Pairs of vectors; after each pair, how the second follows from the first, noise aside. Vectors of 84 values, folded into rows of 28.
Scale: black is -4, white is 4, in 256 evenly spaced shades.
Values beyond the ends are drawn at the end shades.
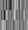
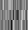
wrapped around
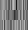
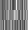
negated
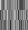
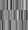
shuffled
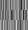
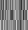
copied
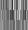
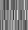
shuffled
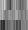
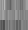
shrunk
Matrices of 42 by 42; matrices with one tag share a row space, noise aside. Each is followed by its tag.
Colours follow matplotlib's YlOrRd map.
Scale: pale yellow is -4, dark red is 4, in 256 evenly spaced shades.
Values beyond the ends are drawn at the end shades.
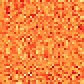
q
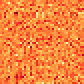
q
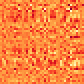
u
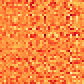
u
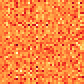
q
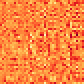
u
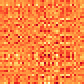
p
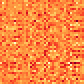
u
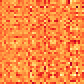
u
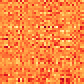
p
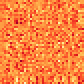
q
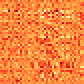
p
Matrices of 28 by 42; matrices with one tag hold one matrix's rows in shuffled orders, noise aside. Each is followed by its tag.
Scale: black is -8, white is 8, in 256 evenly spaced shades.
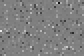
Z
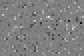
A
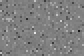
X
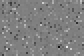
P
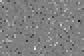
X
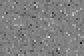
A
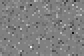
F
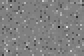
P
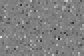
Z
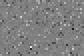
F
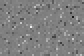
F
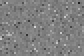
X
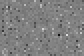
P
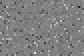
X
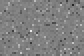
F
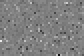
Z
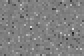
F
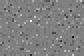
F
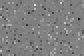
X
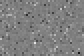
X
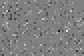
P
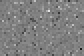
A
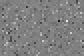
P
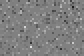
F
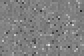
A
